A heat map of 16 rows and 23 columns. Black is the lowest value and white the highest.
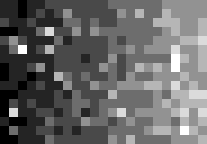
Stripes: none. Odd rows or columns: none. Slope: up to the right.
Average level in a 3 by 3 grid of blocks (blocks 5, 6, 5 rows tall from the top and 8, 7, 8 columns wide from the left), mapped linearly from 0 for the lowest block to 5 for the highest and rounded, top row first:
024 / 025 / 025
